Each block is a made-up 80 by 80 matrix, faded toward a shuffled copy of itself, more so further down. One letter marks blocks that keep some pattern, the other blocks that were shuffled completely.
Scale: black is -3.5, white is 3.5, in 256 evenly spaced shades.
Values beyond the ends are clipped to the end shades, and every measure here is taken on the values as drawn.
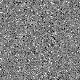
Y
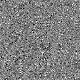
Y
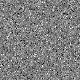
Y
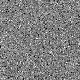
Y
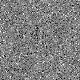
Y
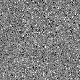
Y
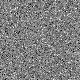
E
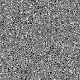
Y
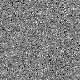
Y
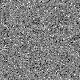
Y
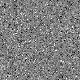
Y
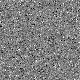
E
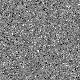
E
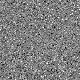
Y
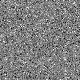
Y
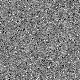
Y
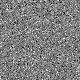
E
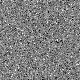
E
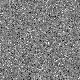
E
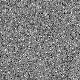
E
